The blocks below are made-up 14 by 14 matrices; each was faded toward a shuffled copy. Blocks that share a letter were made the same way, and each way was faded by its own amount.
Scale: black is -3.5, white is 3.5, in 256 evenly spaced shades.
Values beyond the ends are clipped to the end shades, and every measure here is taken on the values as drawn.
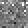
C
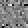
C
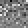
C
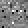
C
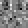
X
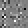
X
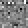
C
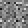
X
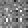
X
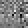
X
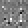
X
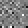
X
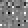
X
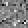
C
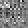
X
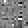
X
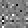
X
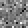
C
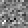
C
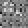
X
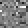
X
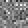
X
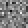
C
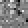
X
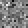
C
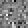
C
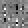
X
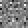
X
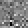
X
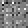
X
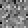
C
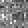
X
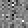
X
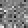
X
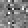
X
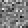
C
